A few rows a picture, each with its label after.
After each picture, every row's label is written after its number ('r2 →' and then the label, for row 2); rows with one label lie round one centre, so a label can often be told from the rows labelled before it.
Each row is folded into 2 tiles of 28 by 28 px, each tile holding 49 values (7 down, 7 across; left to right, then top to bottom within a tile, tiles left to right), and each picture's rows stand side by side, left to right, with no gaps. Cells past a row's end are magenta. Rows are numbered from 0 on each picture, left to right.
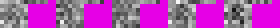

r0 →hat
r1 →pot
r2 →pot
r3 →hat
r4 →hat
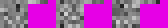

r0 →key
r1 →key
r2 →pot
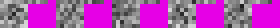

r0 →hat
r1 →key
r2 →pot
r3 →hat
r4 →key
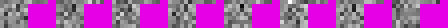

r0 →key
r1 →key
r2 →key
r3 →key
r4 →key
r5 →hat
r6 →key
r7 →pot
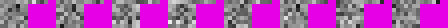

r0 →key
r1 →key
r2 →hat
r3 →hat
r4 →key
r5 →key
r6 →pot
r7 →pot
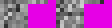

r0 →key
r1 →pot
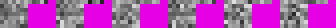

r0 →pot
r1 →pot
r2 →hat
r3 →pot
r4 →hat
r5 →hat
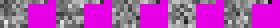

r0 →pot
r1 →pot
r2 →key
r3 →hat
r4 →pot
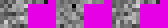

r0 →pot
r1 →key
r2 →pot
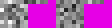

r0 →hat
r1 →key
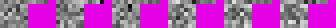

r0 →key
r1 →pot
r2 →key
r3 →hat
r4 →hat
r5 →hat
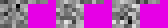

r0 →key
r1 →hat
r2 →hat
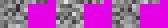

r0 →key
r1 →hat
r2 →key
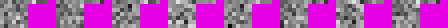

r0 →key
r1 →pot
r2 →key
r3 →hat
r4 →key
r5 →pot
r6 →hat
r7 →pot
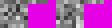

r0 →key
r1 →hat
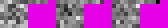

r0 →hat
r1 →pot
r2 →pot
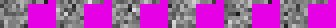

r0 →pot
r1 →key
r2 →key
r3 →pot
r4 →pot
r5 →key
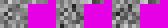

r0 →key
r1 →key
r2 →key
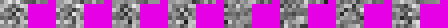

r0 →hat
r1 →hat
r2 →hat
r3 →hat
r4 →pot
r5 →pot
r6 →key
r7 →hat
